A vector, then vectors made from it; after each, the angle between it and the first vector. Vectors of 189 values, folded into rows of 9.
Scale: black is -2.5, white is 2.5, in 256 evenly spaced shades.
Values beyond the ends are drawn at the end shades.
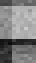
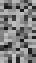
orthogonal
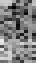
partly opposed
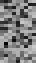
orthogonal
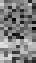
partly opposed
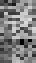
partly aligned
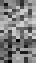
partly aligned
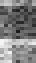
nearly opposite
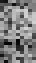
partly aligned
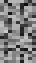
orthogonal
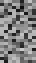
orthogonal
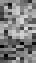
partly aligned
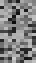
orthogonal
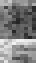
nearly opposite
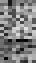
partly aligned
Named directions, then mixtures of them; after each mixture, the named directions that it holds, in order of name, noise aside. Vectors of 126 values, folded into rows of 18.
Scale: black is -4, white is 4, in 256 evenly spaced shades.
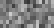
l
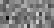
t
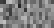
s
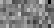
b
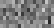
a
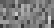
a, l, s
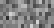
l, t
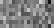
b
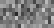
a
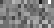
b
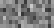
a, b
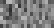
s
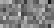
a, b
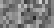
a, b, l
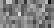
a, b, s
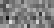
t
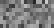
l, s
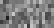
t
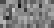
s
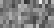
b, l
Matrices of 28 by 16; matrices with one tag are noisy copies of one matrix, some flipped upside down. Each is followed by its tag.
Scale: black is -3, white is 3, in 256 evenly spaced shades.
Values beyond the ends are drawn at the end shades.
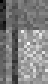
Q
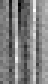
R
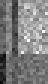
Q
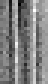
R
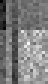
Q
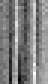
R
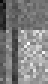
Q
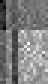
Q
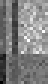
Q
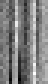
R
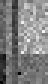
Q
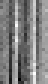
R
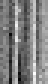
R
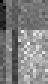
Q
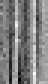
R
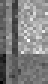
Q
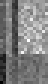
Q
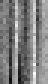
R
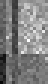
Q
